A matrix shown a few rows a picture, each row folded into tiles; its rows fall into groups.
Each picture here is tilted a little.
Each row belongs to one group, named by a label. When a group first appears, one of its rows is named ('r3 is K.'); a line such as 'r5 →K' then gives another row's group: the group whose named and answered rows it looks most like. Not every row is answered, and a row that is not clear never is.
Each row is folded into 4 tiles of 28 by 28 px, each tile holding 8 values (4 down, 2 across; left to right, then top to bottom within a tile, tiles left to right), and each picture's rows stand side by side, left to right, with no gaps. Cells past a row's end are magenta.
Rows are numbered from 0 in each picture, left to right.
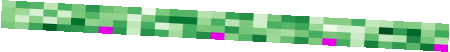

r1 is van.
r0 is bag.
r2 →van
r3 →van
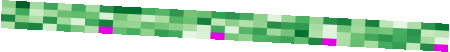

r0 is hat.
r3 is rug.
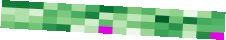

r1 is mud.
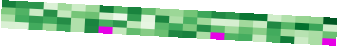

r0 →mud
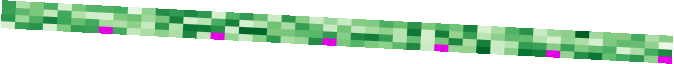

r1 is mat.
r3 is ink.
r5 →hat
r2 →mud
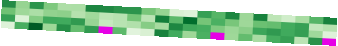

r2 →rug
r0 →rug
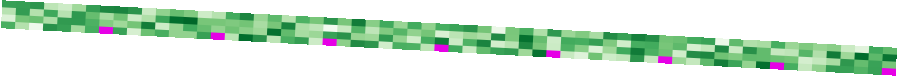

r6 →mud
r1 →van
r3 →hat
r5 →mat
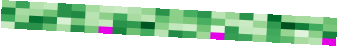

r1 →ink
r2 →hat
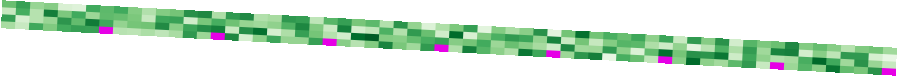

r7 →rug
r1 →mat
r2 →van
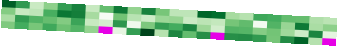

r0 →van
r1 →rug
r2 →ink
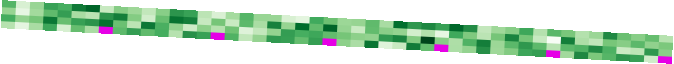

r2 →bag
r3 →mat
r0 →mat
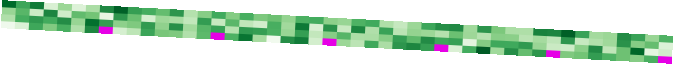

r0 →mud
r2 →ink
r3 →bag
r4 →rug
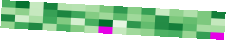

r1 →mud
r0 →hat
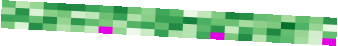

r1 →mud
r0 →mat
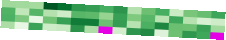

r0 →mat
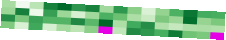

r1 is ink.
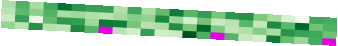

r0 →mat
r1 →mat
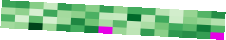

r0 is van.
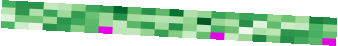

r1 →mud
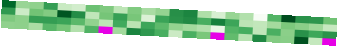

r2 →mat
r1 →ink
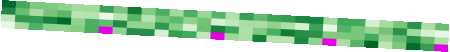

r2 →mat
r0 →mud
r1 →hat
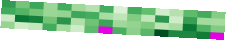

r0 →mud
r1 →bag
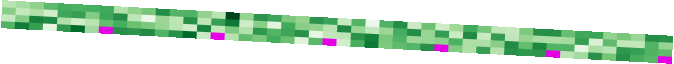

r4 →bag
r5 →bag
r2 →rug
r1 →ink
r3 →ink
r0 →ink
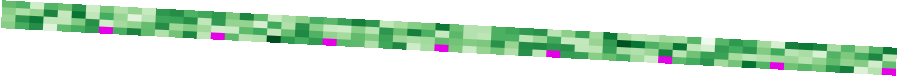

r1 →ink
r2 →bag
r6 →ink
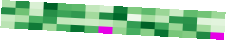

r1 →rug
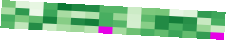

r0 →mat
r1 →rug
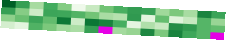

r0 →mud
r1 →bag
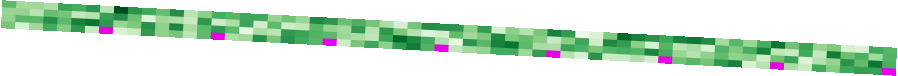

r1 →mud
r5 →mat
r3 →bag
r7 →bag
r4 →mud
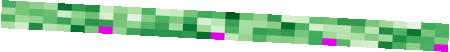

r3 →bag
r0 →mat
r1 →rug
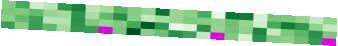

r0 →van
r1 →ink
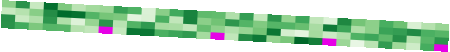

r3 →mud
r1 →ink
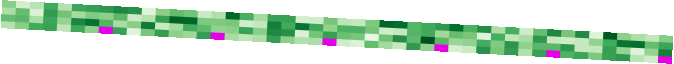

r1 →van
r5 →hat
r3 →mat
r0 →mat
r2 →mud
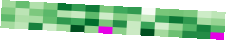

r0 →mat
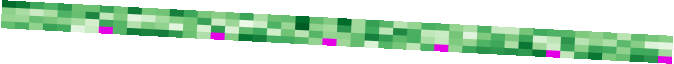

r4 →rug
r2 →ink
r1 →hat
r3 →rug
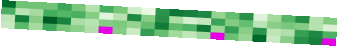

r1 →mat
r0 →mud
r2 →van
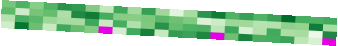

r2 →hat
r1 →rug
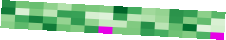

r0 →rug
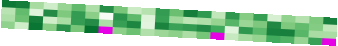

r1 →mat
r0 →van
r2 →mud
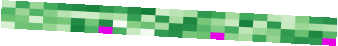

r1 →bag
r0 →mat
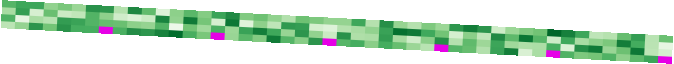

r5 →van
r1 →hat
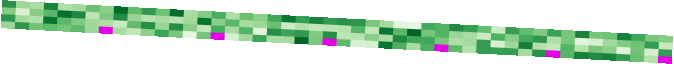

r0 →rug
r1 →mud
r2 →mat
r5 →hat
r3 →bag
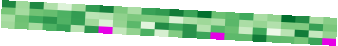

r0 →rug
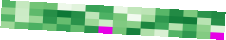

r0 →rug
